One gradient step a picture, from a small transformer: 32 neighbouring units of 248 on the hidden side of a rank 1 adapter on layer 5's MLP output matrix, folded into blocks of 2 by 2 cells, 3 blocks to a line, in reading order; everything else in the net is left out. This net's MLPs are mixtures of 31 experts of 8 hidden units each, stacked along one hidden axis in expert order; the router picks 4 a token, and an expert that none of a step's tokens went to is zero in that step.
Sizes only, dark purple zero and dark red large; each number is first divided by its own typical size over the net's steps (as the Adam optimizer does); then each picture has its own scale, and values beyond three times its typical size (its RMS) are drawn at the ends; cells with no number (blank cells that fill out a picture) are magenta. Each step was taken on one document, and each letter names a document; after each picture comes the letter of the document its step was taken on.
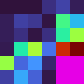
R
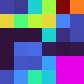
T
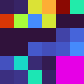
T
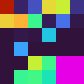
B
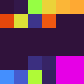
T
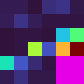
R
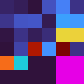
R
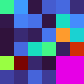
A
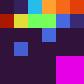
T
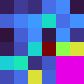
R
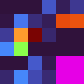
R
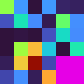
A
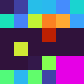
T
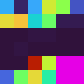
B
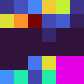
B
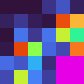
A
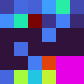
B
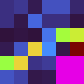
A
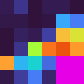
A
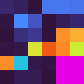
A
